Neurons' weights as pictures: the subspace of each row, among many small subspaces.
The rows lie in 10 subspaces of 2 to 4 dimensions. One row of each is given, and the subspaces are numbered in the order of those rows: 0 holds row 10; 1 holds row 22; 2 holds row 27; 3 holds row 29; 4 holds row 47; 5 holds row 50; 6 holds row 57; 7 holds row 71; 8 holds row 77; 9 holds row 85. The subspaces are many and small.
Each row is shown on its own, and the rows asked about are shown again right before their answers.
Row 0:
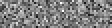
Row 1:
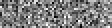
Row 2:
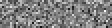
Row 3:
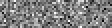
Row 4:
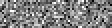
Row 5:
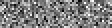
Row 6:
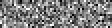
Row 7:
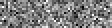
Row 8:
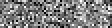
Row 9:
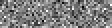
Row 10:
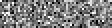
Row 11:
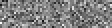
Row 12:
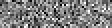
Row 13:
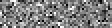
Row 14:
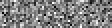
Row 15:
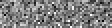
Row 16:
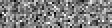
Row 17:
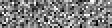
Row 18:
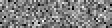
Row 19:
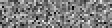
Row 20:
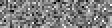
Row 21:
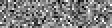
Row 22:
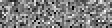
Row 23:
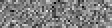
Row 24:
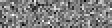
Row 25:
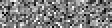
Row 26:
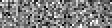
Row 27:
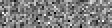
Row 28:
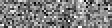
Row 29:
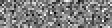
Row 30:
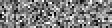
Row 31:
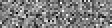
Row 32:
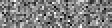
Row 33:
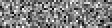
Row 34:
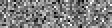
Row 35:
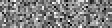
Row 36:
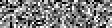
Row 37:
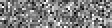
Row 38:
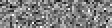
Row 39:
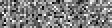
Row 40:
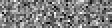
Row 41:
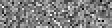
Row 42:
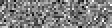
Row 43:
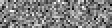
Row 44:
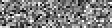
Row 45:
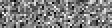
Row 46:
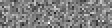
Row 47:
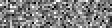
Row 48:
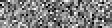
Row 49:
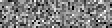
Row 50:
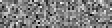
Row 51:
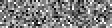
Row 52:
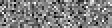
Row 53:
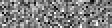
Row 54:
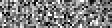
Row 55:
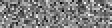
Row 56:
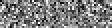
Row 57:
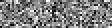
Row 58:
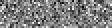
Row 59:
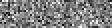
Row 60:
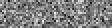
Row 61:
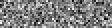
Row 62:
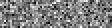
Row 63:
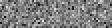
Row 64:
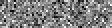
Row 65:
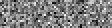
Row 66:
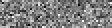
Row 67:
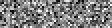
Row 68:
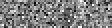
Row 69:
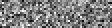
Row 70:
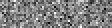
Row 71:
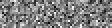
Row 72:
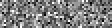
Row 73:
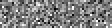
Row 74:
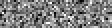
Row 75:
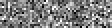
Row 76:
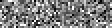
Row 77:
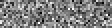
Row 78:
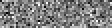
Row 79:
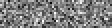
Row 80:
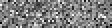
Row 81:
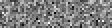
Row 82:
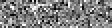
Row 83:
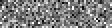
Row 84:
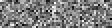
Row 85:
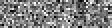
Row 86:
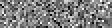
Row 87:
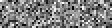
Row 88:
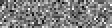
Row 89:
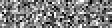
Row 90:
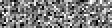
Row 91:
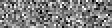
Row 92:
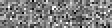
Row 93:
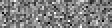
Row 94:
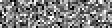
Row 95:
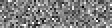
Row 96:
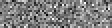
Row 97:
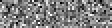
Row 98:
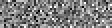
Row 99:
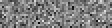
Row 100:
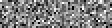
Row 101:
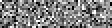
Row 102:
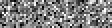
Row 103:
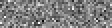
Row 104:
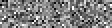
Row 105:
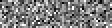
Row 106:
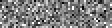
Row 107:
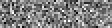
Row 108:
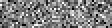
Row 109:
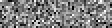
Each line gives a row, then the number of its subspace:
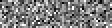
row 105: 2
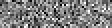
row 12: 9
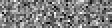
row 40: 8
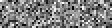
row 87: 6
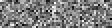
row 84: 6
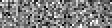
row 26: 0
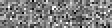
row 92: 3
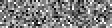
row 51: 1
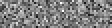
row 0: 5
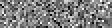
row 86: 3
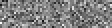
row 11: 0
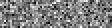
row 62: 4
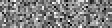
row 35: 9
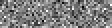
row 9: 3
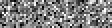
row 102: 1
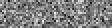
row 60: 8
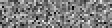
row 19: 0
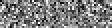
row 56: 5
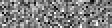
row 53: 5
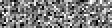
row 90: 2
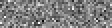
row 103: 8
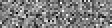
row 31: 5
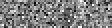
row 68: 9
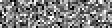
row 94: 9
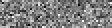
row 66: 0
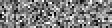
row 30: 8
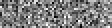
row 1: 0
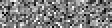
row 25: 1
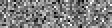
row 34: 1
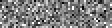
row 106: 2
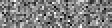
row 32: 7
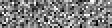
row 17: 5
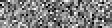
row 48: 3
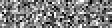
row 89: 8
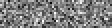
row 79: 8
